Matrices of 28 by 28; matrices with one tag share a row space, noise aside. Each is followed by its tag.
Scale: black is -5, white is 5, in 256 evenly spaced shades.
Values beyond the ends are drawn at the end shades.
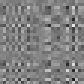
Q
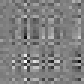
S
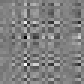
S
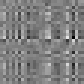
Q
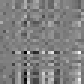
S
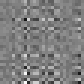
S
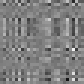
Q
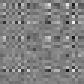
Q
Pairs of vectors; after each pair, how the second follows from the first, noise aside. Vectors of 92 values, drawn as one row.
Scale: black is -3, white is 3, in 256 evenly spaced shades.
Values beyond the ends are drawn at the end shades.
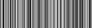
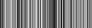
shuffled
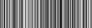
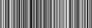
reversed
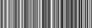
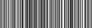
shuffled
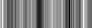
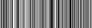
shuffled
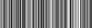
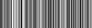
reversed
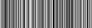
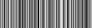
reversed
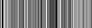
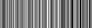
shuffled
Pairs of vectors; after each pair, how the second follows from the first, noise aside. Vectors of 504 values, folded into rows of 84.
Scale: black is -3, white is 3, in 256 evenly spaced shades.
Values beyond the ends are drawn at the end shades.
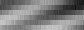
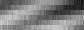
copied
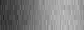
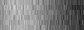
reversed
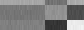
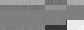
partly zeroed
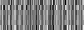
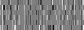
partly zeroed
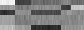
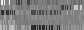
partly zeroed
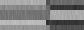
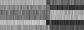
copied
